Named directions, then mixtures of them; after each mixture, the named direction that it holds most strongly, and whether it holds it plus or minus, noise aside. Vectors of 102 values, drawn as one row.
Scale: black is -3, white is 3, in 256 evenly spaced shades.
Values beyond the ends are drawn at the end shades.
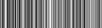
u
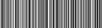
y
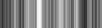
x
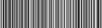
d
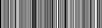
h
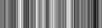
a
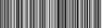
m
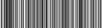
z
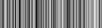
u, plus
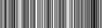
a, plus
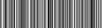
y, minus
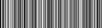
z, minus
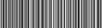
d, plus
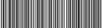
d, plus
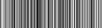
y, minus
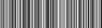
m, minus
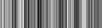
x, minus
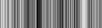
x, minus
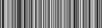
z, minus
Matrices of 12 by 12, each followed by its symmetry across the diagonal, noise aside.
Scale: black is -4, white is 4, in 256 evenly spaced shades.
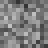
neither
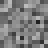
symmetric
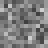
neither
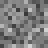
symmetric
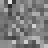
neither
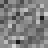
symmetric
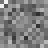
symmetric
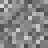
symmetric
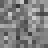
neither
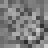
symmetric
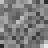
symmetric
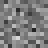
neither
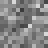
neither
